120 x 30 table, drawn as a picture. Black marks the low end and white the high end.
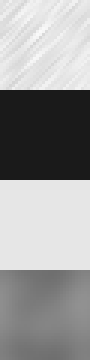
It is made of 4 by 1 panels. Panel 1,1: very high, slanting up to the right, faint in contrast. Panel 2,1: very low, flat. Panel 3,1: very high, flat. Panel 4,1: middling, smooth, faint in contrast.
